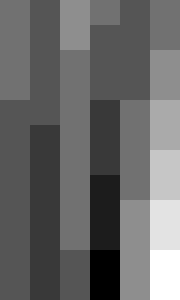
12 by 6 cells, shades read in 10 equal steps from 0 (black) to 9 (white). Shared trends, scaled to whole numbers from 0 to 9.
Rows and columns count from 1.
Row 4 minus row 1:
0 0 -1 -1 0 1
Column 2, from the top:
3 3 3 3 3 2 2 2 2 2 2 2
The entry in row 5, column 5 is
4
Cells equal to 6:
2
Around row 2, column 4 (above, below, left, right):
4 3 5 3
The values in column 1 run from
3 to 4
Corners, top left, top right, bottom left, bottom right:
4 4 3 9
